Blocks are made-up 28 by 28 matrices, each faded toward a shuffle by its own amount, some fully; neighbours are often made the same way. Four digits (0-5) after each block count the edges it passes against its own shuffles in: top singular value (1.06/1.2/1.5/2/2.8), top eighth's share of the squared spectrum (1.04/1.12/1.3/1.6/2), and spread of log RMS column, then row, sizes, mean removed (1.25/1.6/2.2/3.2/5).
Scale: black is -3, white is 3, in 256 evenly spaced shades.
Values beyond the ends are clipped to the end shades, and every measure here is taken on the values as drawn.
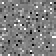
0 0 0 0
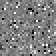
1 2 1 0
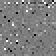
2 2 0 0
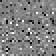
3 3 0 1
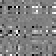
4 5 2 3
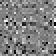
3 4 2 2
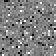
1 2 0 0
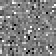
0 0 1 0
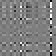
4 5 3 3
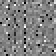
3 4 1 0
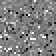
0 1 0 0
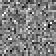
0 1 0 0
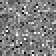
0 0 0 0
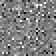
2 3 0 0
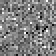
0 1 0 0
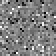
0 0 0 0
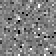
0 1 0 0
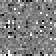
2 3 1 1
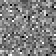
0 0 0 0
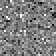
0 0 0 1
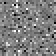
1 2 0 0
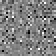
3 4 2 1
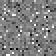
1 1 0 0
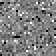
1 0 0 0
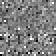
1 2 0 2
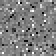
0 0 0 0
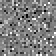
0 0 0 0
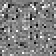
2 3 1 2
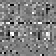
3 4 1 2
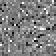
2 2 0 1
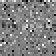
2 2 0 0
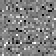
2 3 0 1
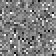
0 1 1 0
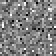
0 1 1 0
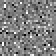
0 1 0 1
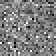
1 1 0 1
